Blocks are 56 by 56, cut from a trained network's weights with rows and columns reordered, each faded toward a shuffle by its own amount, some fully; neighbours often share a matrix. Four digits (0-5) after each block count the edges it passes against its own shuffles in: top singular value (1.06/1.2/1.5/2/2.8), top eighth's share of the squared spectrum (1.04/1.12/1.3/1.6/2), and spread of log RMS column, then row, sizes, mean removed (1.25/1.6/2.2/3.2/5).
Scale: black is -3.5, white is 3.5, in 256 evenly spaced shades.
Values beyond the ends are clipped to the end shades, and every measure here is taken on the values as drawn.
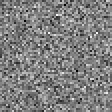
0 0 0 0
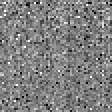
2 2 1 1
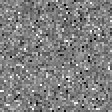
0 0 0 0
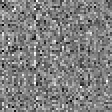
3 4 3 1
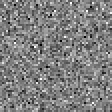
1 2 0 0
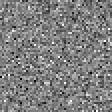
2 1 0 0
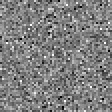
1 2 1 0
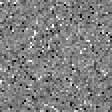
0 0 0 0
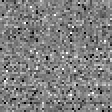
2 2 1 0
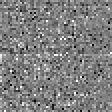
1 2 1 1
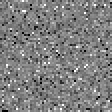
0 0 0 0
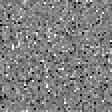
0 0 0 0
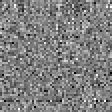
3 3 0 2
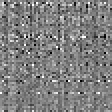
3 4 0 3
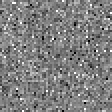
1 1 0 0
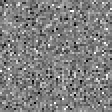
1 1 0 1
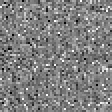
1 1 0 1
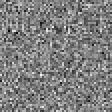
3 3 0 1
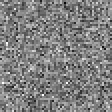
2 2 0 0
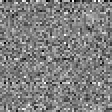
3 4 0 2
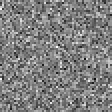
1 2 0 0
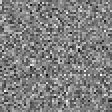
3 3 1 1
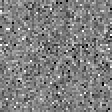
1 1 0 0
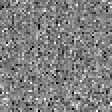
1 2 0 1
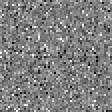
1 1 0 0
